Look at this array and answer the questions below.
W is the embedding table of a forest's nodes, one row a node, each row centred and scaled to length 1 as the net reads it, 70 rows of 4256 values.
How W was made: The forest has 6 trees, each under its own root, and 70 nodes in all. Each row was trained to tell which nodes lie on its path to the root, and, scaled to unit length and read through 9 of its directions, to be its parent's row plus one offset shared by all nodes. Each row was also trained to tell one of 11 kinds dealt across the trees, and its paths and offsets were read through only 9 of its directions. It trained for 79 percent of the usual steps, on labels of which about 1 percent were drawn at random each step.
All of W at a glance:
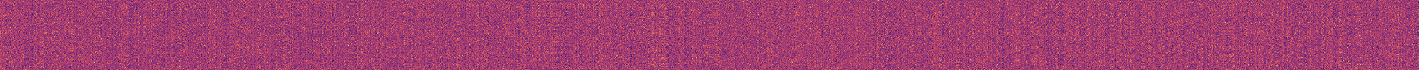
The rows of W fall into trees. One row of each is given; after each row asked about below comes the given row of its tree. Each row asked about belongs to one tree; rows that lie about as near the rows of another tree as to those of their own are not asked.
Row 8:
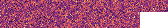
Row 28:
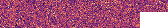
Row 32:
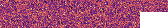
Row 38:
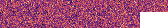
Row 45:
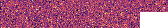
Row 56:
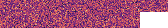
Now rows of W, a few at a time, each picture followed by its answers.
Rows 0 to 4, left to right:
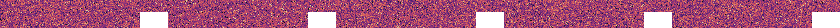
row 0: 38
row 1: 8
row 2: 56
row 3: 38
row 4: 38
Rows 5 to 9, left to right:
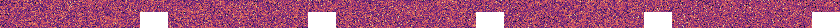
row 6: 45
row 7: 28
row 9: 28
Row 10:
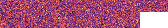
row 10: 56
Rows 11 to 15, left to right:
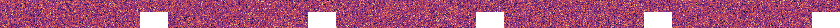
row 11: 38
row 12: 8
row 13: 28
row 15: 8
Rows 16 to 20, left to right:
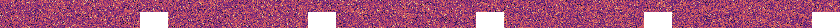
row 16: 38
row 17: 56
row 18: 45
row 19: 28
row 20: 45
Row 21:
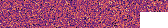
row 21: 28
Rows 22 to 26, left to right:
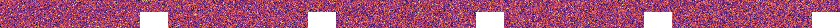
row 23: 56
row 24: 38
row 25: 45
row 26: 32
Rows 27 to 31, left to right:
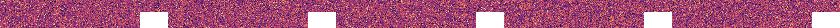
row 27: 56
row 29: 45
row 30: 8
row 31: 8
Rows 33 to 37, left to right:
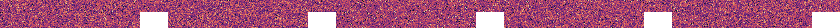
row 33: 8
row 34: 32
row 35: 45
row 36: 32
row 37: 38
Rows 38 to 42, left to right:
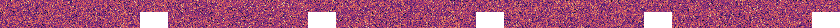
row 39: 38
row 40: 8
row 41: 45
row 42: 32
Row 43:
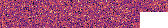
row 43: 28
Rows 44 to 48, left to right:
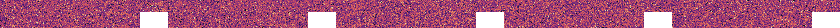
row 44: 45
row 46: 8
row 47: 56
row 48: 8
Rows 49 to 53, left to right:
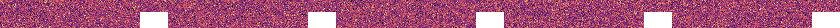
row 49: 28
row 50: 8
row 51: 45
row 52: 38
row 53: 38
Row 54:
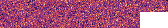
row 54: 8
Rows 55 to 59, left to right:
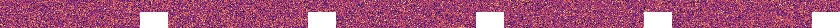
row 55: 8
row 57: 45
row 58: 8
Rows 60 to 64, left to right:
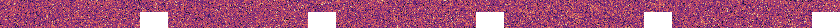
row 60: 28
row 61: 28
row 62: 56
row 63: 45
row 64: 8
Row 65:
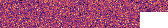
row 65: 28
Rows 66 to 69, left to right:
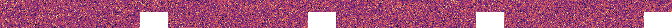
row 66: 38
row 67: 28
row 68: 38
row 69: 56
